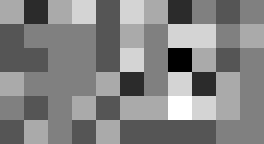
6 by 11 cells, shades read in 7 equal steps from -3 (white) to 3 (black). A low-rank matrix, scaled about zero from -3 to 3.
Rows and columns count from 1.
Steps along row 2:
down same same up down up down same up down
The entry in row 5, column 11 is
0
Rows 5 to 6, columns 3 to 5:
0 -1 1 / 0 1 -1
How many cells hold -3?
1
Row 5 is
0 1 0 -1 1 -1 -1 -3 -2 -1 0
